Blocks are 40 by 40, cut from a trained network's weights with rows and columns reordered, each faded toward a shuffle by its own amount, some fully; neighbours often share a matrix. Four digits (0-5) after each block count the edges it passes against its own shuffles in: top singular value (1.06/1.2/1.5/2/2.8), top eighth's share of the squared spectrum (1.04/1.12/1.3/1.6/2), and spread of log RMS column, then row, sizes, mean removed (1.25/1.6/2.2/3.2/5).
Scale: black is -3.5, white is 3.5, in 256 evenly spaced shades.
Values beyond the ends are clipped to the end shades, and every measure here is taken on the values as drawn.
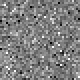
0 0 0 0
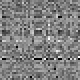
4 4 1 2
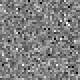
0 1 0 0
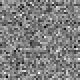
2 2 0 0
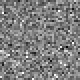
1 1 0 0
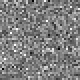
1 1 0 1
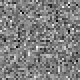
1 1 0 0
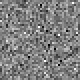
0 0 1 0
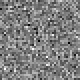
0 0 0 0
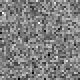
0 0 0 0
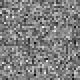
0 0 0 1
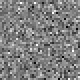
1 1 0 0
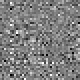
3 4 2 2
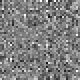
3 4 2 2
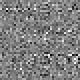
3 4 2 2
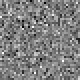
1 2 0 0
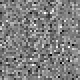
2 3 1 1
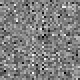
3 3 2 1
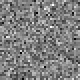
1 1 0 0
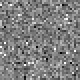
1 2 0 1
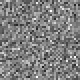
1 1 0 0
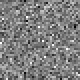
1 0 0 0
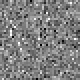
2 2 0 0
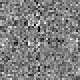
3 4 2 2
